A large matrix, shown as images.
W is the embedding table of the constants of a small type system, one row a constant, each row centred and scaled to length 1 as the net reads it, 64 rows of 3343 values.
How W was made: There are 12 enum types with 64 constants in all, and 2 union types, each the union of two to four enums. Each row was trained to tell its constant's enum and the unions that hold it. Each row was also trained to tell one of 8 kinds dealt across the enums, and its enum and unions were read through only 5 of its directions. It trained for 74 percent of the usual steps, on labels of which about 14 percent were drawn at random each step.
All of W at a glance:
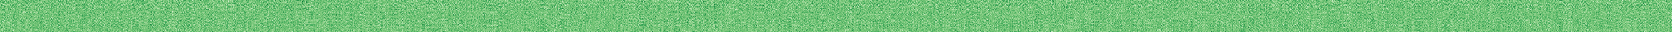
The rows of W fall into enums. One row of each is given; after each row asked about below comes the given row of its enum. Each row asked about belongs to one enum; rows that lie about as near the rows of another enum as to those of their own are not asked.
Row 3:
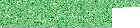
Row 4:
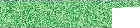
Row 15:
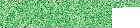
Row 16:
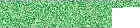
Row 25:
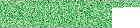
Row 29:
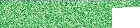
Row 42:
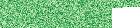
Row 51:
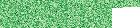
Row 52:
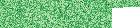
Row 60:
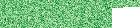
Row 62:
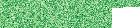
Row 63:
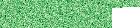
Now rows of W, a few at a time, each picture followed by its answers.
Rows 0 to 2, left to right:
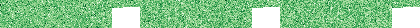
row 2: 3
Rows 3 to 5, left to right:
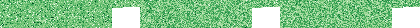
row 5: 3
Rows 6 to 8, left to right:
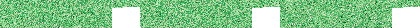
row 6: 42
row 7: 25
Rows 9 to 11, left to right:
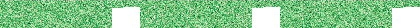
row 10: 62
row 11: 3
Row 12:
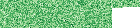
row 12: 42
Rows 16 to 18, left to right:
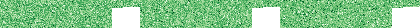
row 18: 3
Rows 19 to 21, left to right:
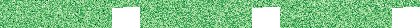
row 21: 3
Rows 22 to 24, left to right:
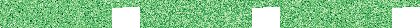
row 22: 25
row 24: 15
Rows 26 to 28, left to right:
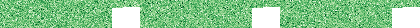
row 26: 15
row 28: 51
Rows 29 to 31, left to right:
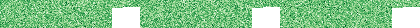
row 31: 15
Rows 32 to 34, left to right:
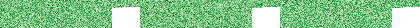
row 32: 15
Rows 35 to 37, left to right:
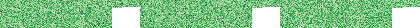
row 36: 29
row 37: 15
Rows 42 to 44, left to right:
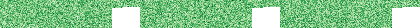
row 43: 52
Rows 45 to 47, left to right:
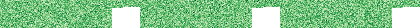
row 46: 62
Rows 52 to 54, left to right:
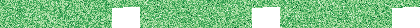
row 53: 42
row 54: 51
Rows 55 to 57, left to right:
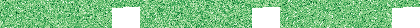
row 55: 62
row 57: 52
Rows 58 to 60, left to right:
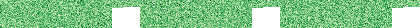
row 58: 42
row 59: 51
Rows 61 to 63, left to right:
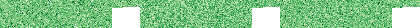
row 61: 42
